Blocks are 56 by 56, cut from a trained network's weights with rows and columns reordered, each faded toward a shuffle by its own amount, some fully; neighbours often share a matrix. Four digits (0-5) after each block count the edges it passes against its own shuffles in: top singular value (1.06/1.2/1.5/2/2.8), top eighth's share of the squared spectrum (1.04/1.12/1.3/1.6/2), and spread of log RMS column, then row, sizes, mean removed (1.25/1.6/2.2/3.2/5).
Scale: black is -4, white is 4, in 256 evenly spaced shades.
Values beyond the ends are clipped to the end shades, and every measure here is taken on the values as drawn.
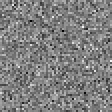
0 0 0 0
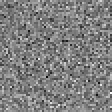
0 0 0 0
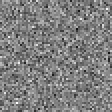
1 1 0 0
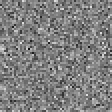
1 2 0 1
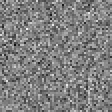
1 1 0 0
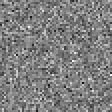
0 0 0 0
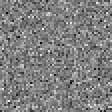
0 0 0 0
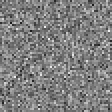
2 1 0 0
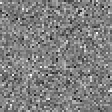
1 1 0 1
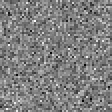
0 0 0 0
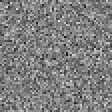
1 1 0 0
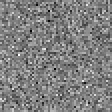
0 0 0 0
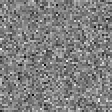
1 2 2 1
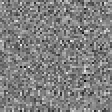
3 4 1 2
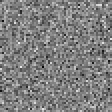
1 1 0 0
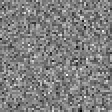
1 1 0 0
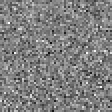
0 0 0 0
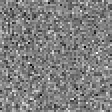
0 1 0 0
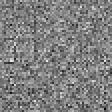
3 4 1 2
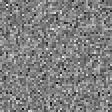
0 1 0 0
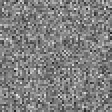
3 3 1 1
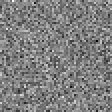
2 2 0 0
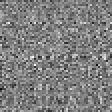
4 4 1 3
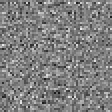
3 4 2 2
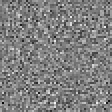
3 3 1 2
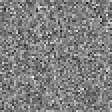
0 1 0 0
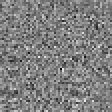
3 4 1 2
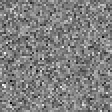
2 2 0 0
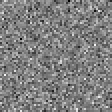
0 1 0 0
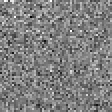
2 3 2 2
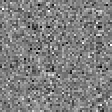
3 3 1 1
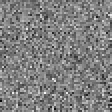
2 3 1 1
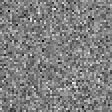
1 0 0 0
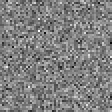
2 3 1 1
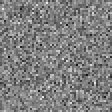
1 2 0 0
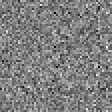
2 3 2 1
